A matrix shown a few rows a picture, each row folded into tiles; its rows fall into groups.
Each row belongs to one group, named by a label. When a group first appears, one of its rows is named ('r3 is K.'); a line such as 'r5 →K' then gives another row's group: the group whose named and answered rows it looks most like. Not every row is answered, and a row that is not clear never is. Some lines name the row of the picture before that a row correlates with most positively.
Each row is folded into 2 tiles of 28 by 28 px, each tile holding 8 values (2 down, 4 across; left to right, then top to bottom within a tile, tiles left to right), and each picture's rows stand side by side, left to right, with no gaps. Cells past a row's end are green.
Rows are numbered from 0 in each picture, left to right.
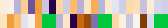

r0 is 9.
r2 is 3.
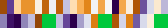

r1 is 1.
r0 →1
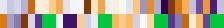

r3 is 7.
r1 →1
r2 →9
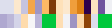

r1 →3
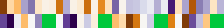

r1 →1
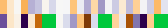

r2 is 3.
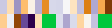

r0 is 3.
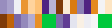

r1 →7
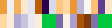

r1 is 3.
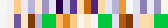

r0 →3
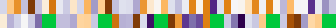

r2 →1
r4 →1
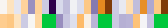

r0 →9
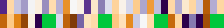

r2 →9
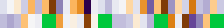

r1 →3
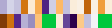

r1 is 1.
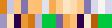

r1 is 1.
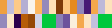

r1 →7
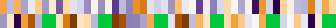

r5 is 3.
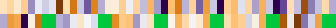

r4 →9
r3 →9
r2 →9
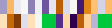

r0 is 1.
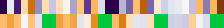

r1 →9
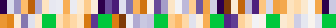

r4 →7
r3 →9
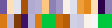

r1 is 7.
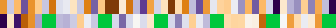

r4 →9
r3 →7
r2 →7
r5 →9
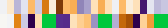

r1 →7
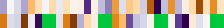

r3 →1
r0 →1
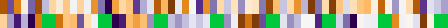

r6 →1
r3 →7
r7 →3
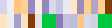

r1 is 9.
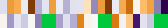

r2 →9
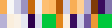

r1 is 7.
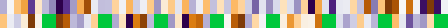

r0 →3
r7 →7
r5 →9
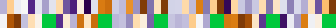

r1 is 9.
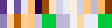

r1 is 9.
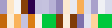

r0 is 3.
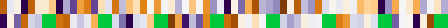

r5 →7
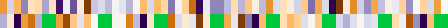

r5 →9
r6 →7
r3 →3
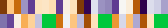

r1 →3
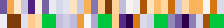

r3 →1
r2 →1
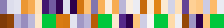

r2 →1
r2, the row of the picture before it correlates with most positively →2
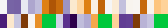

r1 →1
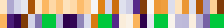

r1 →1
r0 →1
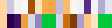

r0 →1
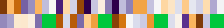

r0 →7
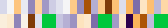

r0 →3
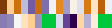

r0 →7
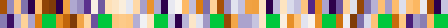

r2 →9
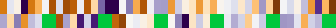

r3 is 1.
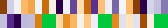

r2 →3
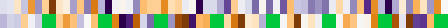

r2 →1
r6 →9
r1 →9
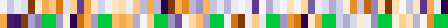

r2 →9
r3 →7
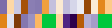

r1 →1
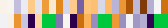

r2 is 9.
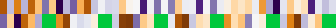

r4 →9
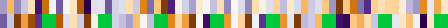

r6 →7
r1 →3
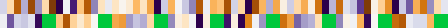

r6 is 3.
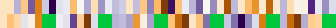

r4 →1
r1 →3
